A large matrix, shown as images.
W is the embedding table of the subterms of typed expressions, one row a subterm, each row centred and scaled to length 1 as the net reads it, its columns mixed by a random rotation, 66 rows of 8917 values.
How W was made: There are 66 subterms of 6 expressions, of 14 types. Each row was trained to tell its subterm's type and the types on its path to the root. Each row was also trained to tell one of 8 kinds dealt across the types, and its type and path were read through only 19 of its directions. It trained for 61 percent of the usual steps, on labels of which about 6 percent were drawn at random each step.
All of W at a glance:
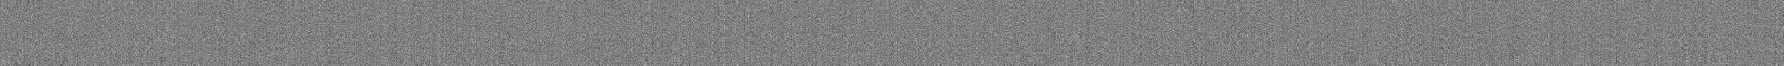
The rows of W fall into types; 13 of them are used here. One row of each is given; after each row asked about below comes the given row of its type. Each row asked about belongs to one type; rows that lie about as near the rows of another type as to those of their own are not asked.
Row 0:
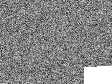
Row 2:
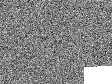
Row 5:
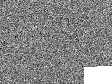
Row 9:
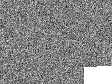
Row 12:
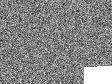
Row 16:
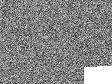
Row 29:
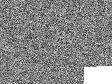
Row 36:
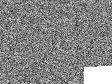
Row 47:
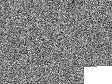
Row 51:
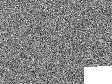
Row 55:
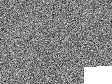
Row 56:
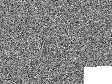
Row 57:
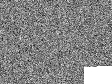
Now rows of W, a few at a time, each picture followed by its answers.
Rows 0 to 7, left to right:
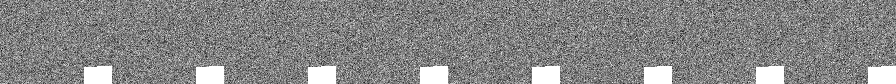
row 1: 2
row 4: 0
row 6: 47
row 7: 51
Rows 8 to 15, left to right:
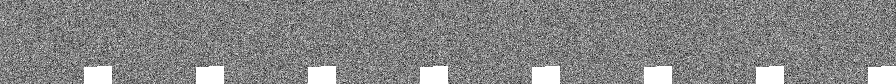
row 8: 51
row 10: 55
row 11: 9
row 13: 12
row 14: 0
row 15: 29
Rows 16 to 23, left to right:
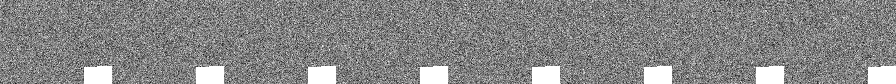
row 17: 2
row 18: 51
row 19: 29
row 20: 16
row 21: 9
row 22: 56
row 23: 57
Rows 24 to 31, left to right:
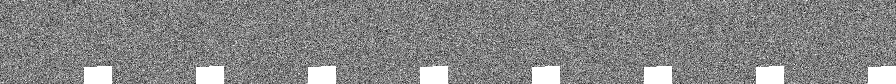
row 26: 55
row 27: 12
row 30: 51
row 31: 55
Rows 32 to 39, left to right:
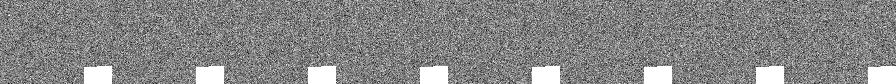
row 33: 47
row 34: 5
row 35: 5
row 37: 36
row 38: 55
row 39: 47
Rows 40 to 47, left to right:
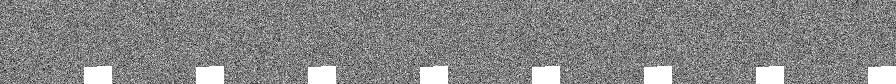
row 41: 2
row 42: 16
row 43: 16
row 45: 51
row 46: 29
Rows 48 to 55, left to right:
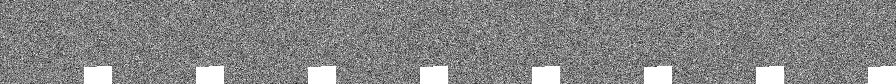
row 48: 47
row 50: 12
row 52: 16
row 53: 16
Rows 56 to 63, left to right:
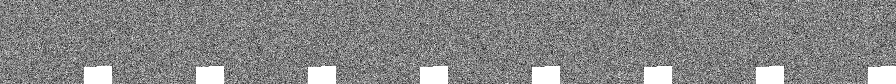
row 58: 29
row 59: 0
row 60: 29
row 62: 5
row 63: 56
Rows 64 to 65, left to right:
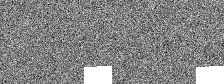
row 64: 55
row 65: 2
